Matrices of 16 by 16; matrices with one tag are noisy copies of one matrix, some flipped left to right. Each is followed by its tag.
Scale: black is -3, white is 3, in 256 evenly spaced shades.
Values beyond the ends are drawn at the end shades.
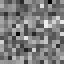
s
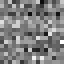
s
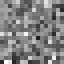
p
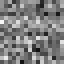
s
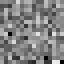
p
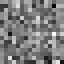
p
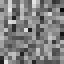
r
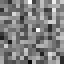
r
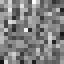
r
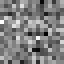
s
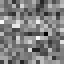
s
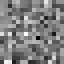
p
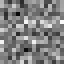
s
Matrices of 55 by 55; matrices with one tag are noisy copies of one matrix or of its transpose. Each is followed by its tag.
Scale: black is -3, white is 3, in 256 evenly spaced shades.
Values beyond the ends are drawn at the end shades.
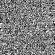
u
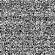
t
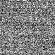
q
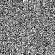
u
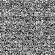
t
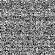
t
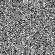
u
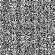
t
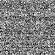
t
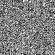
u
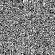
u
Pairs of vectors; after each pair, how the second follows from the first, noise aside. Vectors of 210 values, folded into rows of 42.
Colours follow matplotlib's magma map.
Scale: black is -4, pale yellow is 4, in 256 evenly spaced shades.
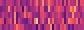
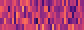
negated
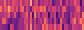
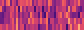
wrapped around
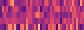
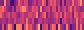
sign-scrambled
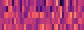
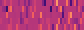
partly zeroed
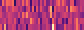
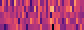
sign-scrambled
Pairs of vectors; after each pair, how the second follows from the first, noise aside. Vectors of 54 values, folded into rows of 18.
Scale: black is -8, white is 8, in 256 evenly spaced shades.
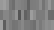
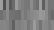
wrapped around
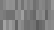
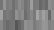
wrapped around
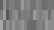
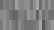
wrapped around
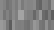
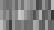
scaled up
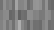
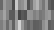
scaled up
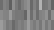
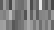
scaled up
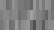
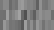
wrapped around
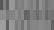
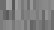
wrapped around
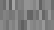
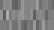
wrapped around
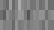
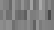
wrapped around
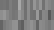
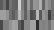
scaled up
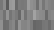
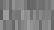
wrapped around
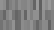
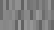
wrapped around
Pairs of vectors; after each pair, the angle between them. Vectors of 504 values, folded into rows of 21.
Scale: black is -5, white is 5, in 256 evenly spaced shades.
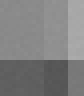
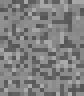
orthogonal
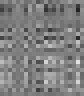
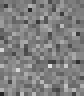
orthogonal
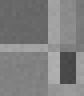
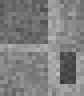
nearly parallel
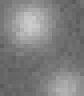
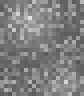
partly aligned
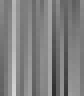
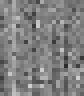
partly aligned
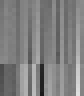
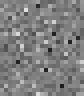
orthogonal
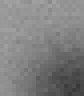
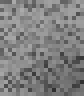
partly aligned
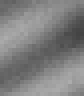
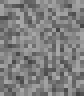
orthogonal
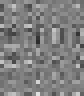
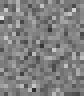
orthogonal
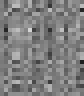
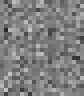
partly aligned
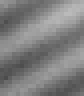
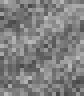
partly aligned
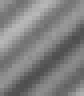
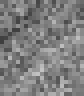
partly opposed
